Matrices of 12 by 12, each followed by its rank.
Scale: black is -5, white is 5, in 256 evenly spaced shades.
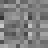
two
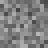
full rank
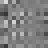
two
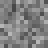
full rank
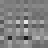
two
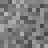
full rank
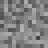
full rank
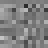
two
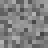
full rank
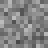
full rank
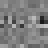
two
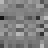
two
